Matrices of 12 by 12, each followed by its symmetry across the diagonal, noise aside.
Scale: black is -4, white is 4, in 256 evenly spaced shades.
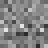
neither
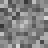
symmetric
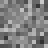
symmetric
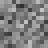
neither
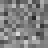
antisymmetric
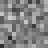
neither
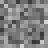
symmetric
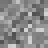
symmetric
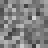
neither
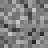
symmetric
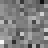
antisymmetric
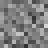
antisymmetric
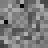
symmetric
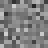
antisymmetric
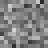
neither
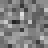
antisymmetric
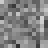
neither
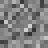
symmetric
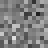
antisymmetric
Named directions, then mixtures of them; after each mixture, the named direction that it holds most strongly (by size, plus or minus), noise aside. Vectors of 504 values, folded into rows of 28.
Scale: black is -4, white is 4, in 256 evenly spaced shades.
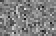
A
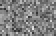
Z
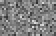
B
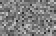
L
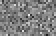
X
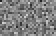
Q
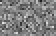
Q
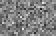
Q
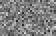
L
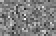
A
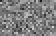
Q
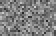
L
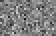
A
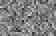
Z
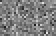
A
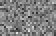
Z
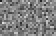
Q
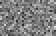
L
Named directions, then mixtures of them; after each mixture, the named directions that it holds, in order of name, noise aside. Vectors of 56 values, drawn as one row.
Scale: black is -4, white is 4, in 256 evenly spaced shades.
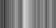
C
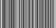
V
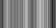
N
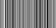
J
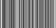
V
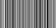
J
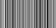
J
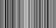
C, J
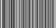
V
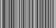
V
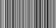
J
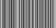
V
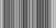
N, V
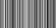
J, N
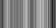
N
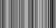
N, V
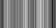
N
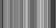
N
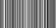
J, N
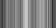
C, N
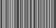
V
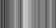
C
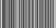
V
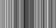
C, J
